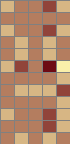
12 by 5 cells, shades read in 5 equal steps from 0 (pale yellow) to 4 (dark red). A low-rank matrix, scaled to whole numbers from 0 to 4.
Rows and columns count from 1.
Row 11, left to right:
2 2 2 3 1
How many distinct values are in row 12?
2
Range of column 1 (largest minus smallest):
1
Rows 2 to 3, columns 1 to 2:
2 2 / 1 2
